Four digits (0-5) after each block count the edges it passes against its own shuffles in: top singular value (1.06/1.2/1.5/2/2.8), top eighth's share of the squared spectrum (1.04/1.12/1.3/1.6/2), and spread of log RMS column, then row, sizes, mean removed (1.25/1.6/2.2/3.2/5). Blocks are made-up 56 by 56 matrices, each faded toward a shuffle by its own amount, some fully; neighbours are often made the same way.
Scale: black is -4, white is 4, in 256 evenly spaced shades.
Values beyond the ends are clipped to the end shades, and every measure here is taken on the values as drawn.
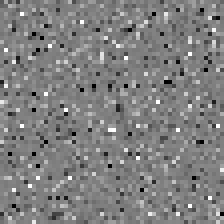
0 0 0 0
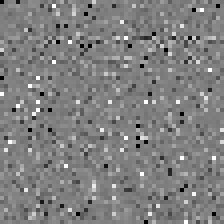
2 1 0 0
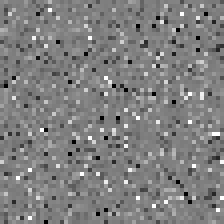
0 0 0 0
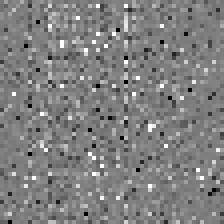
3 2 1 0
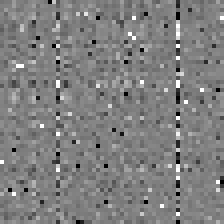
4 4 2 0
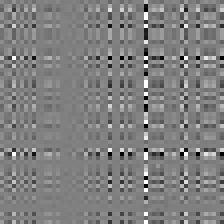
5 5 4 4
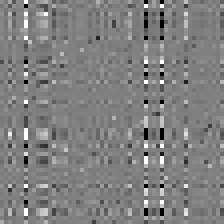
5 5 3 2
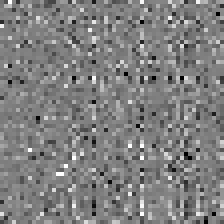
4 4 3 2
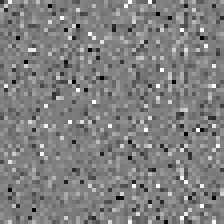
2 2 0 0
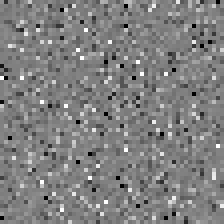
1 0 0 0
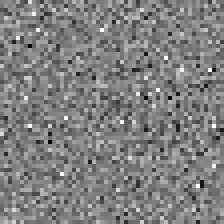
0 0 0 0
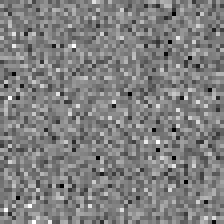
0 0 0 0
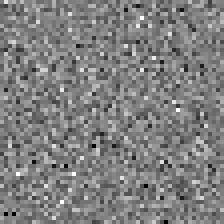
0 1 0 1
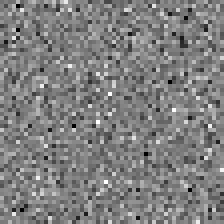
2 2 1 0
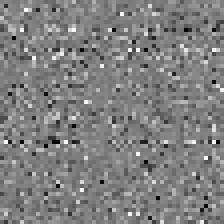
3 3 1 2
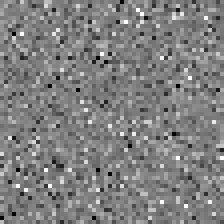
1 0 0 0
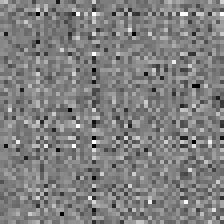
4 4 2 2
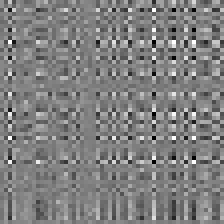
5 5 4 4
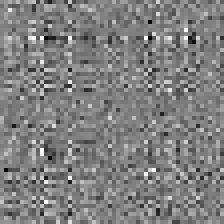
5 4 3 3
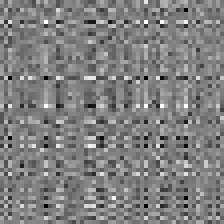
5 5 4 3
